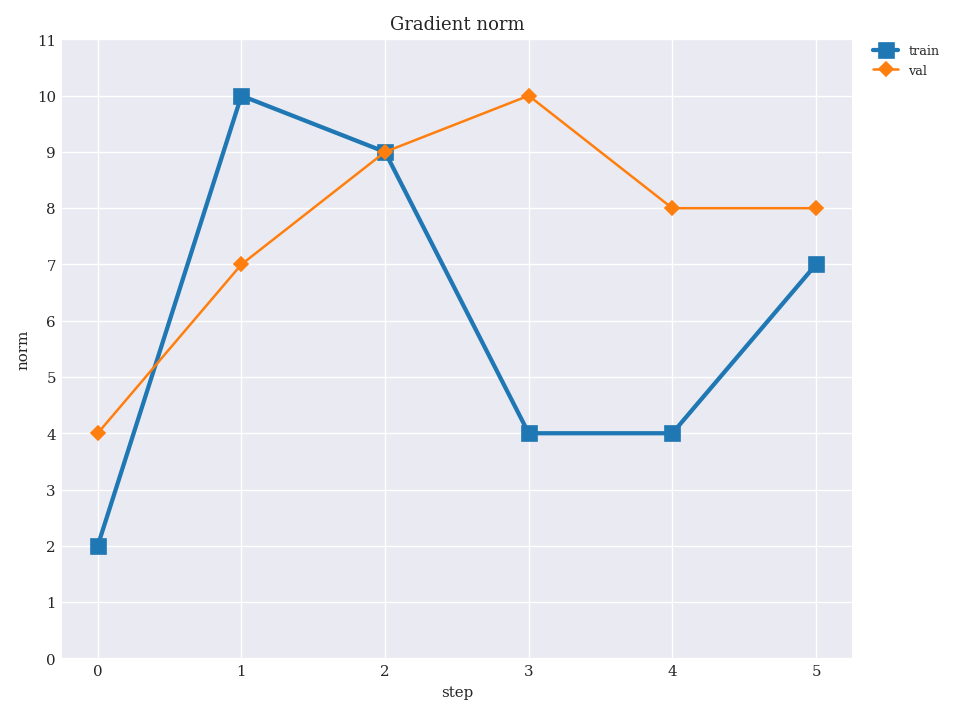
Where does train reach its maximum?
1
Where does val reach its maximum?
3
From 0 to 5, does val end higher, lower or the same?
higher
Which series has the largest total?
val
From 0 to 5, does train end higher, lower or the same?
higher
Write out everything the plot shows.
Title: Gradient norm
x-axis: step, ticks 0 1 2 3 4 5
y-axis: norm, ticks 0 1 2 3 4 5 6 7 8 9 10 11
Legend: train, val
Values:
train: 2 10 9 4 4 7
val: 4 7 9 10 8 8
